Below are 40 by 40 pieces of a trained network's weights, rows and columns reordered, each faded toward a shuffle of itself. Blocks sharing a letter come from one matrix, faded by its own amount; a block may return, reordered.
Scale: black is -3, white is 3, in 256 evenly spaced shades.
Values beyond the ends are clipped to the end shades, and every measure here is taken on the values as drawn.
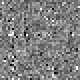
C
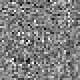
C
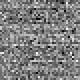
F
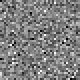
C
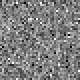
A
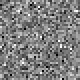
A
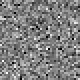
C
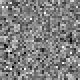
C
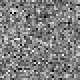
A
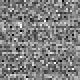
F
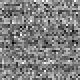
F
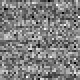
F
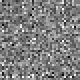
C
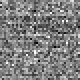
F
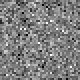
A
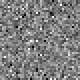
A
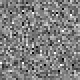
C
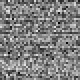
F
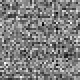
F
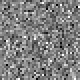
A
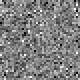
C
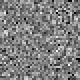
C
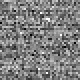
F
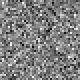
A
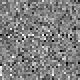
C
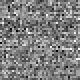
F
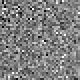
C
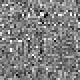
C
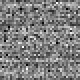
F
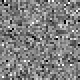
A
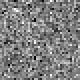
C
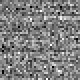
F
